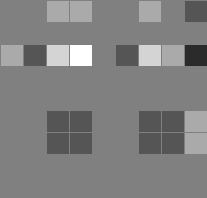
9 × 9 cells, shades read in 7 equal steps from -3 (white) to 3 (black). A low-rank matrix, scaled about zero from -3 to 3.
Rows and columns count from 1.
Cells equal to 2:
1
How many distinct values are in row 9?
1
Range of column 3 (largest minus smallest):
3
